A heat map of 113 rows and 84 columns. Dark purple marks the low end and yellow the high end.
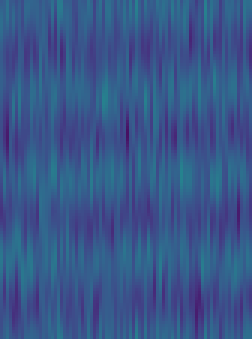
On average the colour sits 30% of the way up the scale. Streaks run downward. There is no overall slope. Neither half mirrors the other. Horizontal stripes repeat 4 times down the table.
